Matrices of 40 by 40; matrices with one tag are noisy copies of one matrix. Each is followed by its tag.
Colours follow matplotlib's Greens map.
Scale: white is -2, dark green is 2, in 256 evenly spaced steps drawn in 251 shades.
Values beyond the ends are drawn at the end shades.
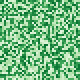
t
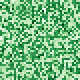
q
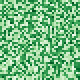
t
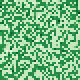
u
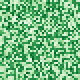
q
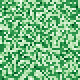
u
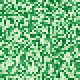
t
